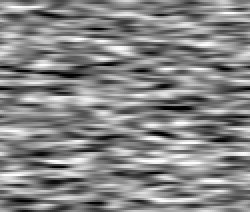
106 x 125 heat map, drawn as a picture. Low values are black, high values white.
Mirror symmetry: none. Average level on the scale: 50%. Ninth with the highest average: bottom right. Grain: streaks across. Slope: none.
